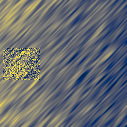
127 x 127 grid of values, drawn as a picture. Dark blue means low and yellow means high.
Streaks slant up to the right. The middle left is the roughest part. An odd patch, rougher than its surroundings, sits in the middle left. The field climbs toward the left.
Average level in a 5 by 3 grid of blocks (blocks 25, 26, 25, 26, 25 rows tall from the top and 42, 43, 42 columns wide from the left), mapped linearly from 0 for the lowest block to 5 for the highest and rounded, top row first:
521
421
421
420
421
